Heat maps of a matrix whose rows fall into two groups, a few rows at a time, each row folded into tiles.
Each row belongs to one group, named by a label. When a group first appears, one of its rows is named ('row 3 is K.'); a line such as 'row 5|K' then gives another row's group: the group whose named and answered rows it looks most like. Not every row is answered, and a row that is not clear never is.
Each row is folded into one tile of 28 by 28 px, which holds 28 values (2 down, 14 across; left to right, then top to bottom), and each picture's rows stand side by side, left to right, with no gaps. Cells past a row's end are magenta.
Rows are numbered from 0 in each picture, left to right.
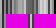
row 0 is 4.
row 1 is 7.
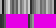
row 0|4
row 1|4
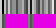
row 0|4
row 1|4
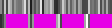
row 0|4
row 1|4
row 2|7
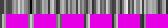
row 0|7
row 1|7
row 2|7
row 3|7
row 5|4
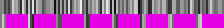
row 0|7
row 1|4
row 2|4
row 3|4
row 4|4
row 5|7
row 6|7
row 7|7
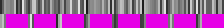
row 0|7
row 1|7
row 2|7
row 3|4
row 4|4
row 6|7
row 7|4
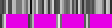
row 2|7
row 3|7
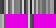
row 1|4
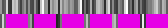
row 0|7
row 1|7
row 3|7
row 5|7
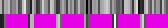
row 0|4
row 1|7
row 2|7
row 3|4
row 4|7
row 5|7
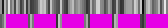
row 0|4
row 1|7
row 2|7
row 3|7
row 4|7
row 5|4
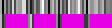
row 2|4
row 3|4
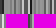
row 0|7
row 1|4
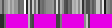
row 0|4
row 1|4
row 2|4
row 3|7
